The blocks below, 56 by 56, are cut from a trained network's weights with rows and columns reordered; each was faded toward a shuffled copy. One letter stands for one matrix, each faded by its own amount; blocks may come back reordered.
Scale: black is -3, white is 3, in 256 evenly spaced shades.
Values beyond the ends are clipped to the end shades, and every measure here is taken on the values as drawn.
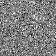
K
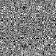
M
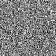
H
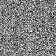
H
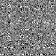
M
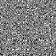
M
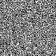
H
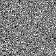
K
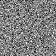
H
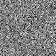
H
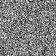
K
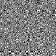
M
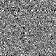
K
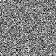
H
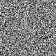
H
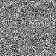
M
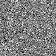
K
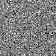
K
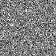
K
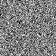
H
